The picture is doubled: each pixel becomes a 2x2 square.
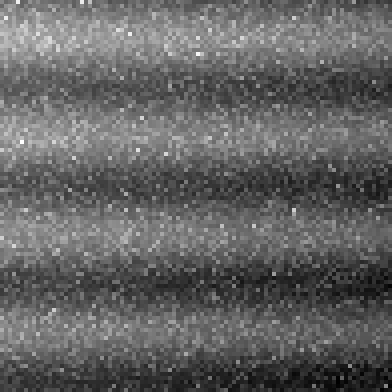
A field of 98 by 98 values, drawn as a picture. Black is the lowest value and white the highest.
Ninth with the lowest average: bottom right. Slope: up to the top left. Stripes: horizontal, repeating 4 times. Histogram: bell-shaped. Ninth with the highest average: top left.
